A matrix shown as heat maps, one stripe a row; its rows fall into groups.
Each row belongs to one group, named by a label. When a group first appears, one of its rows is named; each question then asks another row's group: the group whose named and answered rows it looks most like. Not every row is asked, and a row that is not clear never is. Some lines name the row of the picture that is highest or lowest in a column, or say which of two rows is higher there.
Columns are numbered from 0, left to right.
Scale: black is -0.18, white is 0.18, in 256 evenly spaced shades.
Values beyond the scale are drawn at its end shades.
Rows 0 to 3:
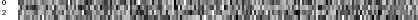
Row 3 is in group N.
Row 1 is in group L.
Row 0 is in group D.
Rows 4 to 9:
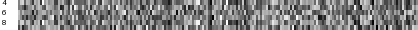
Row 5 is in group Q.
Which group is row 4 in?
N
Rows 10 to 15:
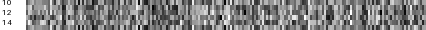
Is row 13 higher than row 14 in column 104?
Yes
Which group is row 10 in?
D
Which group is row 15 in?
D
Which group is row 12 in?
N
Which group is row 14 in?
N
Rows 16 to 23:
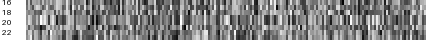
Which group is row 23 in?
N
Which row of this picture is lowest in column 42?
16
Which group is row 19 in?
N
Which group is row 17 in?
Q
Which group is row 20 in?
N
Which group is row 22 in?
N
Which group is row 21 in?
L
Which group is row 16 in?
Q
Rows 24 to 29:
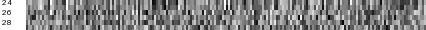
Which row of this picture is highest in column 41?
29
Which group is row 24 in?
N
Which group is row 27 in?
Q
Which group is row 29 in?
D
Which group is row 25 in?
N
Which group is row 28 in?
Q
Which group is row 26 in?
L
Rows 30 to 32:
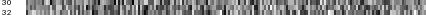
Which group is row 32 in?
D
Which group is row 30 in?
D
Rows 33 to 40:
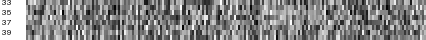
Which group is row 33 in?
D
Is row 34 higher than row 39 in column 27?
Yes
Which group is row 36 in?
N
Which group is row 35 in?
L
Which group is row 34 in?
L
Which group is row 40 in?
Q
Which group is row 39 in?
Q
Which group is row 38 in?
D
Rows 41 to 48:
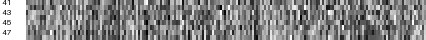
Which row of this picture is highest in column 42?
46
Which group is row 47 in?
L
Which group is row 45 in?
Q
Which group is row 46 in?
L
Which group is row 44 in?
D
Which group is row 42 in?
Q
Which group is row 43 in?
D
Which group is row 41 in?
D
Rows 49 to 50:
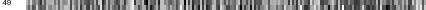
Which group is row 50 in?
L
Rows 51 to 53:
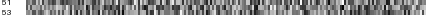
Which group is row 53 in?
L
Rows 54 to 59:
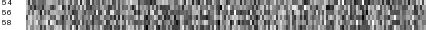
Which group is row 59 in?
Q
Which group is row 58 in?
N
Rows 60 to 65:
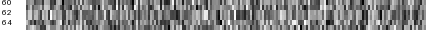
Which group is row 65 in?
D
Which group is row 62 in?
N
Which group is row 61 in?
D
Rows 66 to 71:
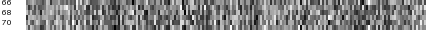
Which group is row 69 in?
D
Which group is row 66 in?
D
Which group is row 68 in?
L
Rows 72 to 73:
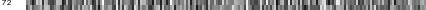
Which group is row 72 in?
Q
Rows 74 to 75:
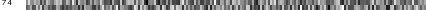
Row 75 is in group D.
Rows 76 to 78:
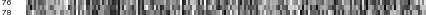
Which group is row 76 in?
L
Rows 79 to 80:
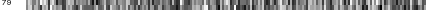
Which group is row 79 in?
N
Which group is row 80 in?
N
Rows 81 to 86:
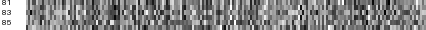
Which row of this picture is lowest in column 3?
81
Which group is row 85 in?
N
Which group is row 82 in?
L
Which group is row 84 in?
L
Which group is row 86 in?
D
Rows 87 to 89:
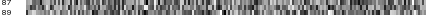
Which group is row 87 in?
L
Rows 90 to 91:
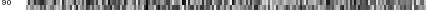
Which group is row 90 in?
L
